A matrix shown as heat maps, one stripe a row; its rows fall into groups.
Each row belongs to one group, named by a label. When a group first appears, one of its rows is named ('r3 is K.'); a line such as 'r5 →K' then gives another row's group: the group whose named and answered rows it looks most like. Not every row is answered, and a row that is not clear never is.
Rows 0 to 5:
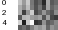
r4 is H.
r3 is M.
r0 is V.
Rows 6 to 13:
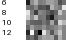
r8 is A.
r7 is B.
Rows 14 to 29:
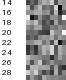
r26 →H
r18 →V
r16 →M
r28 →V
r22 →M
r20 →B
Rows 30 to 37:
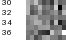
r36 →B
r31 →M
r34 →M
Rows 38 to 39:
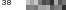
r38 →V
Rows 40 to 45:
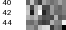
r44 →B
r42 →H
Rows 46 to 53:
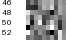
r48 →A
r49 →H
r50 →H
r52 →A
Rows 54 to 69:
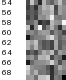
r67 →A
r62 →V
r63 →V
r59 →H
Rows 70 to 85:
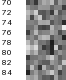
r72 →V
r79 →V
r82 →B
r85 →V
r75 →B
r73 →H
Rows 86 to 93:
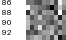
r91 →H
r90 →A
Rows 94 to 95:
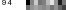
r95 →M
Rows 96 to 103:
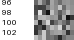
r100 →H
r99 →M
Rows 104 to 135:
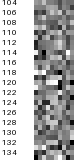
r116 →M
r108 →B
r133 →V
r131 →B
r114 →A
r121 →A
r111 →H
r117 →H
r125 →H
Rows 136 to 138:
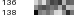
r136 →V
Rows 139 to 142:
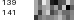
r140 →M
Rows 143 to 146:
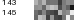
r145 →B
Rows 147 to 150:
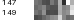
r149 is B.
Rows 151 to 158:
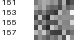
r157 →V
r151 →M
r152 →V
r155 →B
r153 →B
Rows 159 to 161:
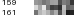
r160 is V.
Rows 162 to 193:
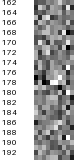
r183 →M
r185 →V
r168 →M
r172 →H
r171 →M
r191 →V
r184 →A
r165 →H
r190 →B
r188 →H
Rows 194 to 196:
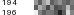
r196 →A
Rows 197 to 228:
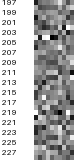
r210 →A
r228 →H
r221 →V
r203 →M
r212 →B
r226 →V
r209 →B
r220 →M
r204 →H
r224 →B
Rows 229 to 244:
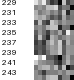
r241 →A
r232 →V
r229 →V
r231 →M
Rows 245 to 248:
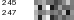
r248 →H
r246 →H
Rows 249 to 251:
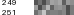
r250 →H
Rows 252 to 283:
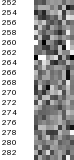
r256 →V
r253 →M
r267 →M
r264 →H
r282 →H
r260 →A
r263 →M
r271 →H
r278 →B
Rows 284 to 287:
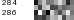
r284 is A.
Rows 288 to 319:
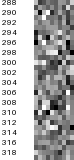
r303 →H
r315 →B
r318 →A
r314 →V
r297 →M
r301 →B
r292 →M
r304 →M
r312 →H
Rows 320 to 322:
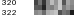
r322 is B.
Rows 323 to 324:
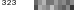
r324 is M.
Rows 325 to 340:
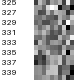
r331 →V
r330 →M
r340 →M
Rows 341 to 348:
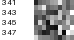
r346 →B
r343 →B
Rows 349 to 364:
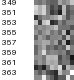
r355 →M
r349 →B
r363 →B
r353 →H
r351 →V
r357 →M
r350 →V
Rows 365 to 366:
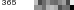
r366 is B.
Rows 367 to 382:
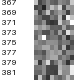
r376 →M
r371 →B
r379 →H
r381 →B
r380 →B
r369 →H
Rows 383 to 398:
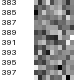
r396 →A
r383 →H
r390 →B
